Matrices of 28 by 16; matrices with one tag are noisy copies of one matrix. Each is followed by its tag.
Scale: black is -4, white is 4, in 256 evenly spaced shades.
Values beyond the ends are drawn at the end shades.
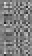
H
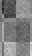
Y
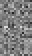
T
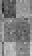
Y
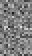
T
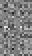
T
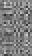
H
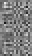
H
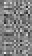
H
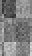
Y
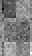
Y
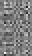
H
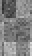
Y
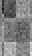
Y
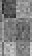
Y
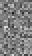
T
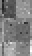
Y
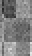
Y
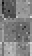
Y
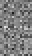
T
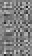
H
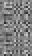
H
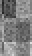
Y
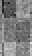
Y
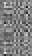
H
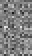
T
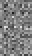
T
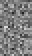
T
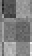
Y
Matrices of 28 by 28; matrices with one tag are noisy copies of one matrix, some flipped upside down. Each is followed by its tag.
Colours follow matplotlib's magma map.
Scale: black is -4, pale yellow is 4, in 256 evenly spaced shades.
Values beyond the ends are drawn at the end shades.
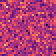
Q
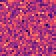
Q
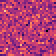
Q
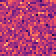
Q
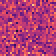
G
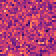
Q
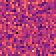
G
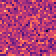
Q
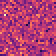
Q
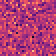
G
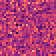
G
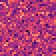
Q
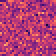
Q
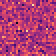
G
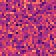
G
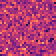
Q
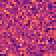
Q
